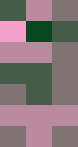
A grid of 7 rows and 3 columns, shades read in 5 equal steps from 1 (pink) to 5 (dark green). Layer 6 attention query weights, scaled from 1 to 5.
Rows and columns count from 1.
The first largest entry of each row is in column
1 2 3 1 2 1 1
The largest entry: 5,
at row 2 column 2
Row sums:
9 10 7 11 10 6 8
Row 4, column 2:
4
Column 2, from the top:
2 5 2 4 4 2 2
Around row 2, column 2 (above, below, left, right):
2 2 1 4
